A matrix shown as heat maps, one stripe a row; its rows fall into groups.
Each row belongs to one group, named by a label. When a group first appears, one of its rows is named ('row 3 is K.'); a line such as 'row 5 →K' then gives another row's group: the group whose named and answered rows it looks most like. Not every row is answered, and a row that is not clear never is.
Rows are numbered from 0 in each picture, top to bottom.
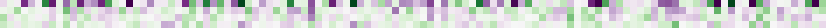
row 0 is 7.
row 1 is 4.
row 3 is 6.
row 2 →4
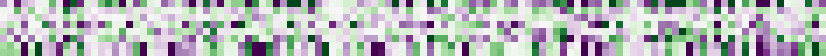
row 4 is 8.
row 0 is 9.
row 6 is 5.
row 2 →5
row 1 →4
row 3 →7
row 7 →5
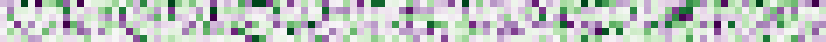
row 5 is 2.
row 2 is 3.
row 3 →9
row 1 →8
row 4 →7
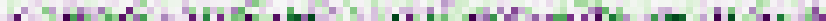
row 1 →7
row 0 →2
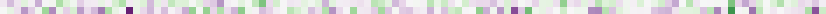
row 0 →2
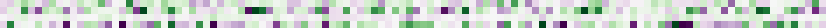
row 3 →3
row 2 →8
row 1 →2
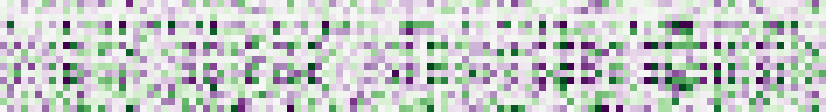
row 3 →3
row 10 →4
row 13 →2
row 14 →6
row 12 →8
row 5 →2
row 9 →9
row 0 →7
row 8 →5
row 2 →8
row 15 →6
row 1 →5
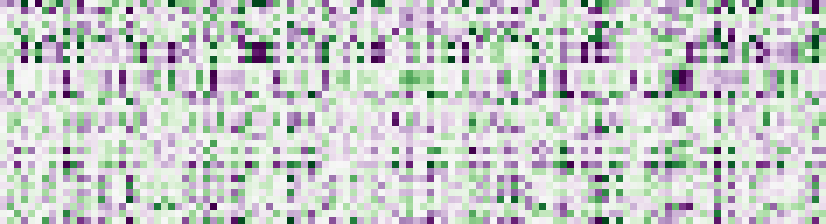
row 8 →5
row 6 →5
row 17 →4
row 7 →5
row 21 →9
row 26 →6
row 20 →8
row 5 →6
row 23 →9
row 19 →5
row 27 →7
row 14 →6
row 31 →7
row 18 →7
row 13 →9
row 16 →4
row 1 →7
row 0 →2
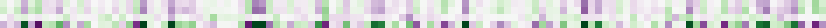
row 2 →8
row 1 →5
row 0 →5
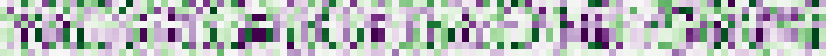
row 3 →9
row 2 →5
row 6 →6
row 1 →8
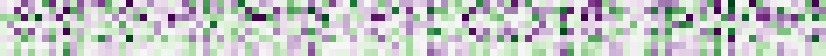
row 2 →5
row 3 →8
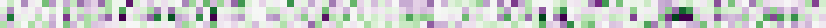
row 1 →8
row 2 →3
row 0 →7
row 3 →4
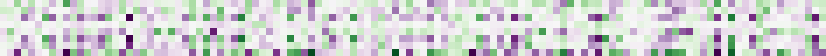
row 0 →4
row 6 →7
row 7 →9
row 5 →7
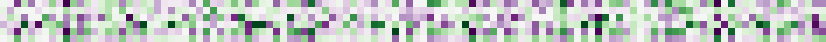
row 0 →9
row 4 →9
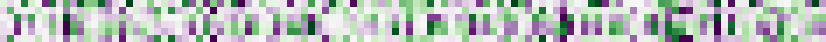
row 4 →9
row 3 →9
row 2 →4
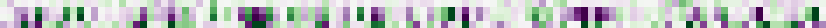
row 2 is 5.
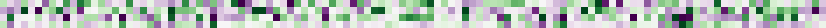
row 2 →3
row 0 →6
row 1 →2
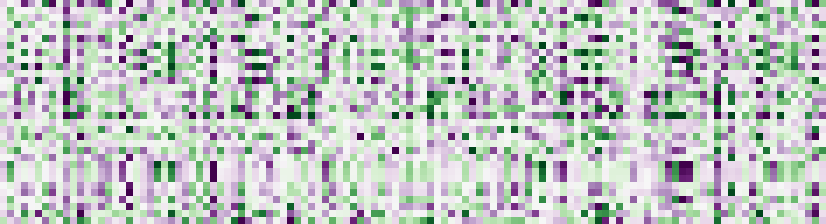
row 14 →9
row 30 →2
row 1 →3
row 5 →7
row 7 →2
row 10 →3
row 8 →3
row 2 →2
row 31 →6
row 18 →6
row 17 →4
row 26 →7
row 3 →4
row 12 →4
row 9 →2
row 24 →3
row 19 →2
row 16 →9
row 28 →3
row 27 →7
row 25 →3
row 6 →3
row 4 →8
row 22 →7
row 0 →7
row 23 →3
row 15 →6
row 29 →7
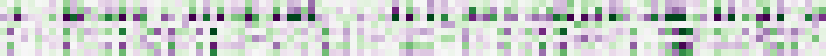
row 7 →8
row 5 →5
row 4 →8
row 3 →2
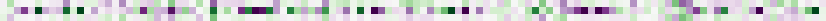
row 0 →3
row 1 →5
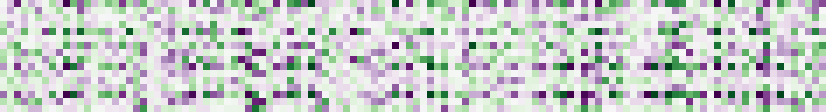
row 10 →5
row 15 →2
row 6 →4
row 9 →9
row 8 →6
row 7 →5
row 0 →9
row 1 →2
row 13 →9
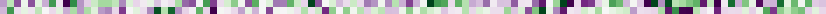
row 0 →9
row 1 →3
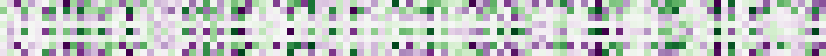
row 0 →9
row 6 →9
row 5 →8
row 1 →6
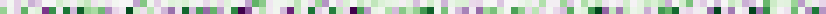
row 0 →2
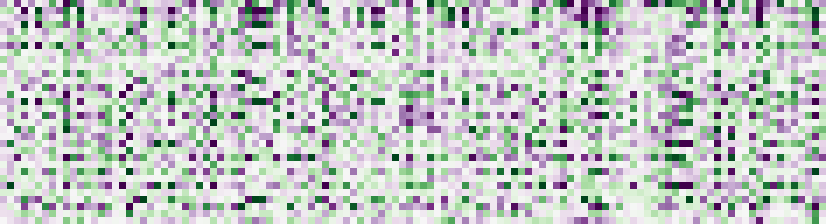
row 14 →2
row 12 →7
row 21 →6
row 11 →2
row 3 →2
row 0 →9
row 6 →2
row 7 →4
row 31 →5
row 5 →4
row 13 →3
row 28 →2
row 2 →5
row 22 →9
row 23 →8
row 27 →6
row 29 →7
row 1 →5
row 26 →3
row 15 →8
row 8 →4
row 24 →6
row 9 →8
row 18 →4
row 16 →7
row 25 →4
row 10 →6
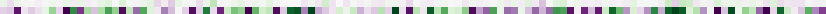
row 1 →9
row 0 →8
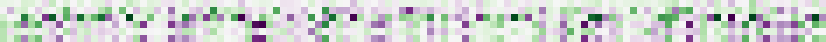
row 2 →6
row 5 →5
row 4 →4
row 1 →8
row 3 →5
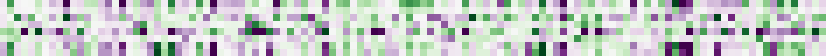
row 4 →5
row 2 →4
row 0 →3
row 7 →3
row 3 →2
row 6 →3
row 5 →2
